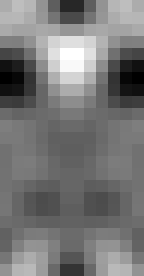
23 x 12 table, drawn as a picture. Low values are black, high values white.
Calmest part: centre. Lone odd cells: none. Stripes: none. Mirror symmetry: left to right. Ninth with the highest average: top middle.
